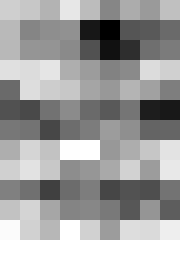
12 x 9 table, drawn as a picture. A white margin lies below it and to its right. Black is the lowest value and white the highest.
The ninth with the lowest average is the top middle. The grain runs across in streaks. Stripes running across repeat 3 times from top to bottom. The top left is the calmest part.
